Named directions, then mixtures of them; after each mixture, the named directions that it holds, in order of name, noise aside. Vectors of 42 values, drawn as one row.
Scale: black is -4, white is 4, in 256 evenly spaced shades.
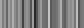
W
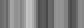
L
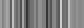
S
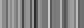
W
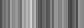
L, W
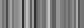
S, W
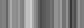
L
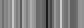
L, S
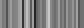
S, W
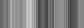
L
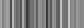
S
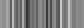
S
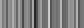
W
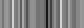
L, S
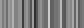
W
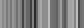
L, W
